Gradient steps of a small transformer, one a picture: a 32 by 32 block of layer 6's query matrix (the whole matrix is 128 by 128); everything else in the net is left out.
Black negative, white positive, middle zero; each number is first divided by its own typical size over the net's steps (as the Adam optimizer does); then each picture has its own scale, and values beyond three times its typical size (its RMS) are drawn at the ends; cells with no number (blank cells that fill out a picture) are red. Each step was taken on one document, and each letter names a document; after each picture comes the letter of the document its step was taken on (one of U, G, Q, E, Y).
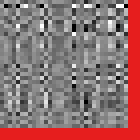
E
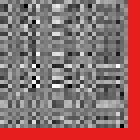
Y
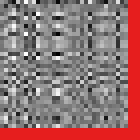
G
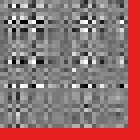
E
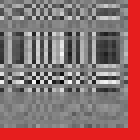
Y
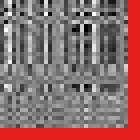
E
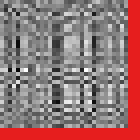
G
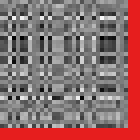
E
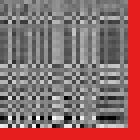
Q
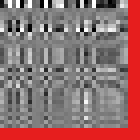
E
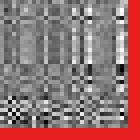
Q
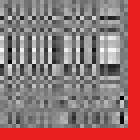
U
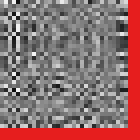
G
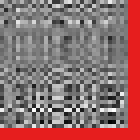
Q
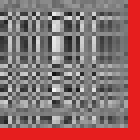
Q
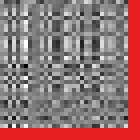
G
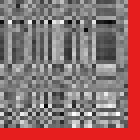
U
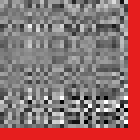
Y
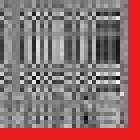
Y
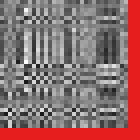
Y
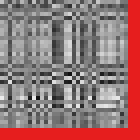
Q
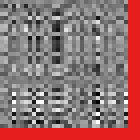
G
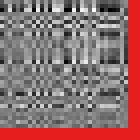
Q
